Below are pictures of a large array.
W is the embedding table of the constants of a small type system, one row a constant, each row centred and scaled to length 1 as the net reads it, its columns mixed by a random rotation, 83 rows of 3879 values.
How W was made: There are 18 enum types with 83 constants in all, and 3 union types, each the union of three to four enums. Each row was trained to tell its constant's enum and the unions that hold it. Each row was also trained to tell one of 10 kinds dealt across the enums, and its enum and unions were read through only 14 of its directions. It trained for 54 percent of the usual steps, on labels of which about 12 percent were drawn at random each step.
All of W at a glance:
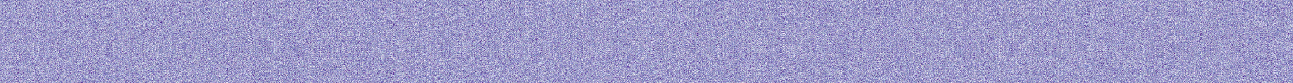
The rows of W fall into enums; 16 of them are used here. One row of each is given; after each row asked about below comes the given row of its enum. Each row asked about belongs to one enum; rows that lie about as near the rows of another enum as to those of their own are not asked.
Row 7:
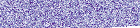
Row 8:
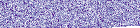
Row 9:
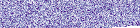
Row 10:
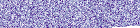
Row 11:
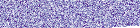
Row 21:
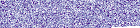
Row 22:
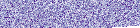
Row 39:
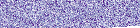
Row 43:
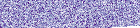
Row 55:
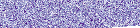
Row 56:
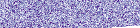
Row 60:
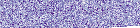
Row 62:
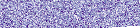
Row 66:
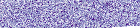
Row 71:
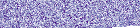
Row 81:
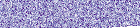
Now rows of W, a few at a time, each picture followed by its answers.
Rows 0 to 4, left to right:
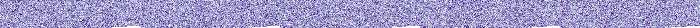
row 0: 60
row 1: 39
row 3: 10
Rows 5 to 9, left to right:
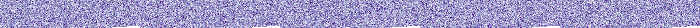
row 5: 39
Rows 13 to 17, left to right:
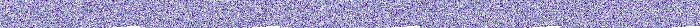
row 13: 56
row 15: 11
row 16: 8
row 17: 8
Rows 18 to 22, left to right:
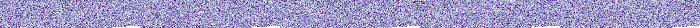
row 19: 10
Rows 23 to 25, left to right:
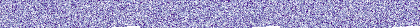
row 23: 81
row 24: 43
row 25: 55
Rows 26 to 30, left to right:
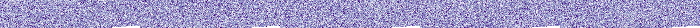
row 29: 7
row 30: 8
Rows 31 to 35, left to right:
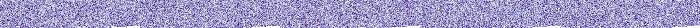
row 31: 11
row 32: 8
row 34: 39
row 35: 11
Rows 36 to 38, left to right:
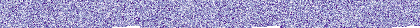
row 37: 11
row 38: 43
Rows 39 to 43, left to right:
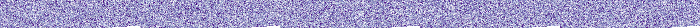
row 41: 60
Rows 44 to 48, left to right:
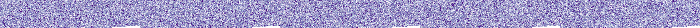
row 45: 55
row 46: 56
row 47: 55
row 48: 56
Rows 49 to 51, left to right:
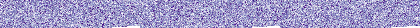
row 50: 56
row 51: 62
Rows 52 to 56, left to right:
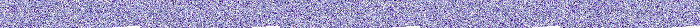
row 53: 55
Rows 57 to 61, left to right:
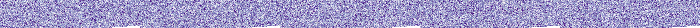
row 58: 39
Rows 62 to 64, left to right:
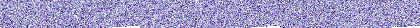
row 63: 22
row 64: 60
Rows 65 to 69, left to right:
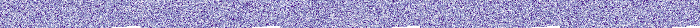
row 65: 56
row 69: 43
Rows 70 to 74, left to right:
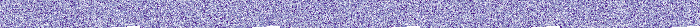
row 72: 81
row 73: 81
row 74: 43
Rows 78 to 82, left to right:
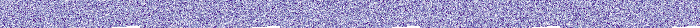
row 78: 11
